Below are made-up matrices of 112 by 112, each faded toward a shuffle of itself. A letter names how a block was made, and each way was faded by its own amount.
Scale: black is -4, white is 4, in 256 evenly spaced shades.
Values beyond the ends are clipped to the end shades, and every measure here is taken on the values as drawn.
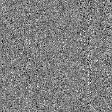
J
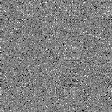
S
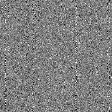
J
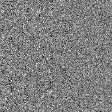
J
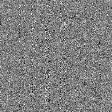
J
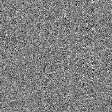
J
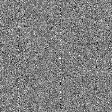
J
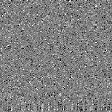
S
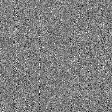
J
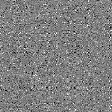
S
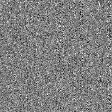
J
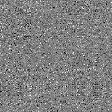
S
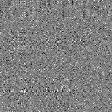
S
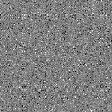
S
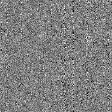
J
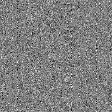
J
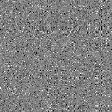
S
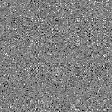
S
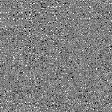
S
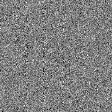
J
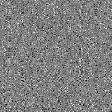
S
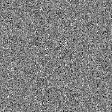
J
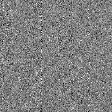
J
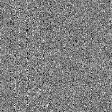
J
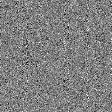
J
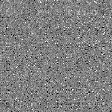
S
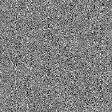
J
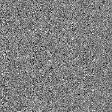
J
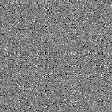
S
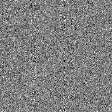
J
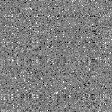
S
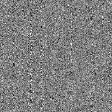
J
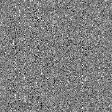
J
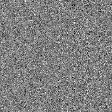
J
